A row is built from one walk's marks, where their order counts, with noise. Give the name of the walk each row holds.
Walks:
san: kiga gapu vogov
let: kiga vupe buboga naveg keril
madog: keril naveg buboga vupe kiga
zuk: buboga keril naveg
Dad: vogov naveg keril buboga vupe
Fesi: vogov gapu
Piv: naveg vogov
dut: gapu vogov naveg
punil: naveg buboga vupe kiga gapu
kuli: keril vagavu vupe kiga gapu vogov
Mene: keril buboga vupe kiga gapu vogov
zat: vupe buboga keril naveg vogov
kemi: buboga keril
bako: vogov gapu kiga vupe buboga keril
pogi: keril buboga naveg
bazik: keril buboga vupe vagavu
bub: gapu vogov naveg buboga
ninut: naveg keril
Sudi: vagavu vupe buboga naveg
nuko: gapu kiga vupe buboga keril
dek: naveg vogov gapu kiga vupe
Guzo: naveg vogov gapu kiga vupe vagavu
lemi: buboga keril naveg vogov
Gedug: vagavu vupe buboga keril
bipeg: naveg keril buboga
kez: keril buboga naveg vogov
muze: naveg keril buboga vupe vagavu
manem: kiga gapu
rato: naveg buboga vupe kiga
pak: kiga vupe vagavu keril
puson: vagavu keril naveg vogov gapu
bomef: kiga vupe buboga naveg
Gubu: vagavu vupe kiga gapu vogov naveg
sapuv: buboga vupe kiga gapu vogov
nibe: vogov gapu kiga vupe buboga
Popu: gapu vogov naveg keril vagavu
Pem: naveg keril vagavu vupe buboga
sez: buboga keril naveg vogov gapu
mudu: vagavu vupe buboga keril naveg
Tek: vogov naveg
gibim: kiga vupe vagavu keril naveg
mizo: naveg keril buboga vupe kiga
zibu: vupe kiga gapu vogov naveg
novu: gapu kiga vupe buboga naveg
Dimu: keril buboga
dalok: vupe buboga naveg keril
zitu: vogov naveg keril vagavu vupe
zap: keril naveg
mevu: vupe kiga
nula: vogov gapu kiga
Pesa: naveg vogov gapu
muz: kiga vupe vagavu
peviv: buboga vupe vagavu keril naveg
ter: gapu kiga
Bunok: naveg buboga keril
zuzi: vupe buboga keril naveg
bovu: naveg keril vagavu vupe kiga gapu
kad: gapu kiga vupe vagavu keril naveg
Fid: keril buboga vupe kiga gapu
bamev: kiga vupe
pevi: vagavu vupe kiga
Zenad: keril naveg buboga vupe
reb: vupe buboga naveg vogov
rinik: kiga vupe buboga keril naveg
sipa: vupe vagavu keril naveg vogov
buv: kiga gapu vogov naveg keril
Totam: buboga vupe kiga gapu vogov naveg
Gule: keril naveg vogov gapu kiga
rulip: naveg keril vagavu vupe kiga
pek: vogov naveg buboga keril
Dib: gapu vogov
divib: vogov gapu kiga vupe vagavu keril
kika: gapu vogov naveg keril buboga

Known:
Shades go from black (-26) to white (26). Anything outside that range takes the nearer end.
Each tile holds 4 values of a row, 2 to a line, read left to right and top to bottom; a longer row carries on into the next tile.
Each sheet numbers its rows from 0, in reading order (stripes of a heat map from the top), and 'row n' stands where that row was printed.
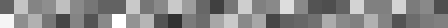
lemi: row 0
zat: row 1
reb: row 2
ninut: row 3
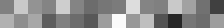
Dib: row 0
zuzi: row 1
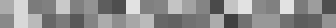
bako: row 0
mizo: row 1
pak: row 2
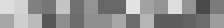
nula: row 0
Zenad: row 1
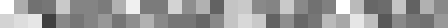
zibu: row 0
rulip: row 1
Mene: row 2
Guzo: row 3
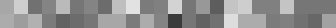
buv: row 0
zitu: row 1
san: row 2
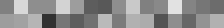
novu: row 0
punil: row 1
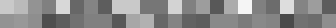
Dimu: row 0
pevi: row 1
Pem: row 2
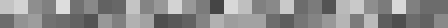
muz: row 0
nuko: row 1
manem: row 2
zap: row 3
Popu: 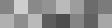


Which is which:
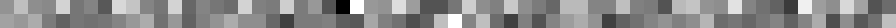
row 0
kemi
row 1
Fesi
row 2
bipeg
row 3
let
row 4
zuk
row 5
ter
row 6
bamev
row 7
madog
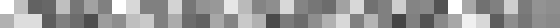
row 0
Gubu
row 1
kuli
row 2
Fid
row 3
sipa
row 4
dek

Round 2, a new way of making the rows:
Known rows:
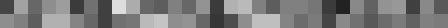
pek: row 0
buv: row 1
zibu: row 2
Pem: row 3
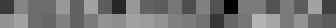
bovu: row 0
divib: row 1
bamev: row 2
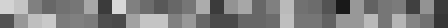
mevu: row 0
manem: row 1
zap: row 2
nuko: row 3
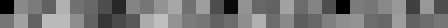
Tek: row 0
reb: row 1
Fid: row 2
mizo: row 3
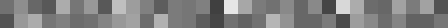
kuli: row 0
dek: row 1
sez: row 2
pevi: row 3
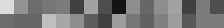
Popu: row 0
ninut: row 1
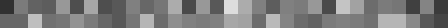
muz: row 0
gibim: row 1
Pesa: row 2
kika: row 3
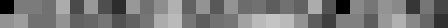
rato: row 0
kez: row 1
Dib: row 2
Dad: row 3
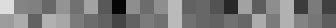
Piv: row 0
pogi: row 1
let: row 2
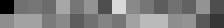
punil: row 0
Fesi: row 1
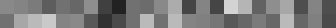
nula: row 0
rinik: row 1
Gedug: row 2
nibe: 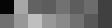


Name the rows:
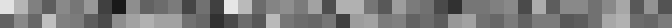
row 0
Gule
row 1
bako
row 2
puson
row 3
Gubu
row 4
rulip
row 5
lemi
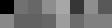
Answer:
muze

